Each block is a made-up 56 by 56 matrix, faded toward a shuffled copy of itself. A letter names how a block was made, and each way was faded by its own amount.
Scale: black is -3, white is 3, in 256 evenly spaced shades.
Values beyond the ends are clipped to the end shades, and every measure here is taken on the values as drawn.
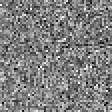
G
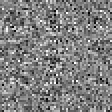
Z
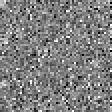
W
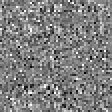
W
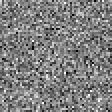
G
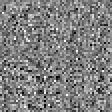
Z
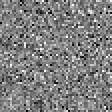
W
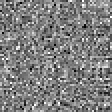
W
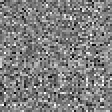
Z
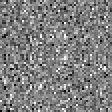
W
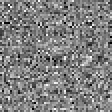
Z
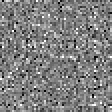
W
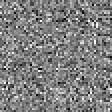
Z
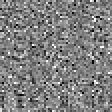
W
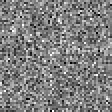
G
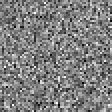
G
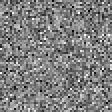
G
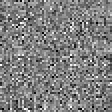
Z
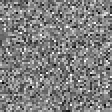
G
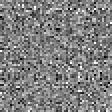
W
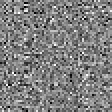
Z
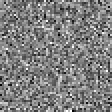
G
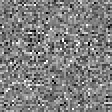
W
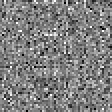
W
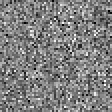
G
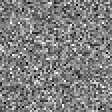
G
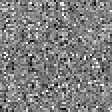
W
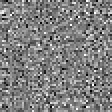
W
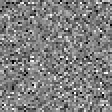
W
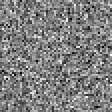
G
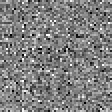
W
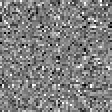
W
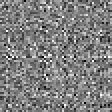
Z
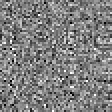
Z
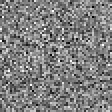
G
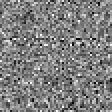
Z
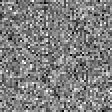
G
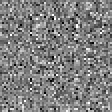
Z
